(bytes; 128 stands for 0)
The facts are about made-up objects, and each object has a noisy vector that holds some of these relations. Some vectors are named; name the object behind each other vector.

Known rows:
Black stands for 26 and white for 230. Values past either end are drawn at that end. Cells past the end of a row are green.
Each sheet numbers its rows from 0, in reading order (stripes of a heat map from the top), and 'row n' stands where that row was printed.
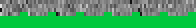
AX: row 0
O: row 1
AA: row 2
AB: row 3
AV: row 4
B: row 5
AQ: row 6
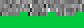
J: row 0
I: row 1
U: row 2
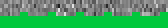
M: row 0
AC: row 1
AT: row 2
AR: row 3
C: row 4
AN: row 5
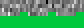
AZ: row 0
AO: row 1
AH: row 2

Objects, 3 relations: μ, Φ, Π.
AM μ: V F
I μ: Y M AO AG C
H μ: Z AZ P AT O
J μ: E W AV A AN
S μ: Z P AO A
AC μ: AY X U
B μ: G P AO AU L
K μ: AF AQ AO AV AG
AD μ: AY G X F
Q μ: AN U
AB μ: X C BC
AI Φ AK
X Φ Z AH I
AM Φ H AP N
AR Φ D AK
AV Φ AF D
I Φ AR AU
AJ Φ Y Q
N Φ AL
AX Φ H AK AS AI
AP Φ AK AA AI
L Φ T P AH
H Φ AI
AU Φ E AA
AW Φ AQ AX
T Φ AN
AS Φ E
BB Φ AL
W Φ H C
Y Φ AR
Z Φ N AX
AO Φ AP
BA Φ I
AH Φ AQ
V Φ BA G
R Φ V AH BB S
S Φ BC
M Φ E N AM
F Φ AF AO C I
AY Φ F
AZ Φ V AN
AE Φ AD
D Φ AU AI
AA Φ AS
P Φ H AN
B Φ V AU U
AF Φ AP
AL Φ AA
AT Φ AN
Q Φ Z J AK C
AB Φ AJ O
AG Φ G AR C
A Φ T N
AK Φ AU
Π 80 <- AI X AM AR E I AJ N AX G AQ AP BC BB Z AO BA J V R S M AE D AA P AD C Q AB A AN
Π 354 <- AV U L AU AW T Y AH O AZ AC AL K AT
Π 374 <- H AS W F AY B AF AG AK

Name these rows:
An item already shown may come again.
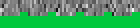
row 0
A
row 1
D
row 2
H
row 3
AR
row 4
I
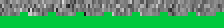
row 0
BA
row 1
P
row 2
AP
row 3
B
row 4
Z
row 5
AH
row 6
F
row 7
AG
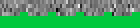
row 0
AN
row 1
Q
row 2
AF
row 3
E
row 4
I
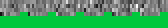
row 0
AA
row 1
B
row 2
AM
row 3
AP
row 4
AU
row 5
A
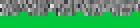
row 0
AX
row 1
AL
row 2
AK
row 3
Y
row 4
U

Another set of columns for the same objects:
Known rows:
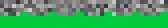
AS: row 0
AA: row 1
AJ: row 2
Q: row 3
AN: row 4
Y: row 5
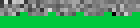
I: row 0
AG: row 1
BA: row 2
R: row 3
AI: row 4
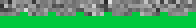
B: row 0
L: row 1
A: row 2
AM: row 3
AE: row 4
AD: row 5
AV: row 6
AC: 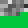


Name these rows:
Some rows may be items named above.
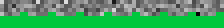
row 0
AN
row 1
U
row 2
U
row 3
W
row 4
AU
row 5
E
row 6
Y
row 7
AP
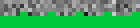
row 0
Q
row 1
D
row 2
V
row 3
AX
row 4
AN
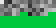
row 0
P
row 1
AK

